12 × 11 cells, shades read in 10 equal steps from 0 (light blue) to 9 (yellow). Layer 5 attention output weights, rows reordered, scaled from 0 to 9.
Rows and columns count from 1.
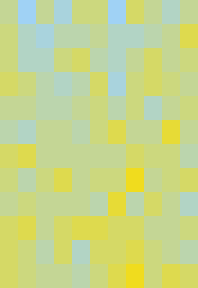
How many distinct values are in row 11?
6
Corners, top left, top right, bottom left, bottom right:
4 4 6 6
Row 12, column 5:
3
